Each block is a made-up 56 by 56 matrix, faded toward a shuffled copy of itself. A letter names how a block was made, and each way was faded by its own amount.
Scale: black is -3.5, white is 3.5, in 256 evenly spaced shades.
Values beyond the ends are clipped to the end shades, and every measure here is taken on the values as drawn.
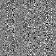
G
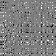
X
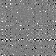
X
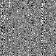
G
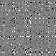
X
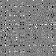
X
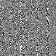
G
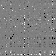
X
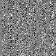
G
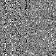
G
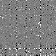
X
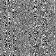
G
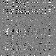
X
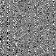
G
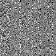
G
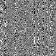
G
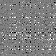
X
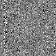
G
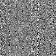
G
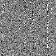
G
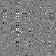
X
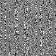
G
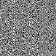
G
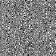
G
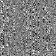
G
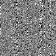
G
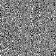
G
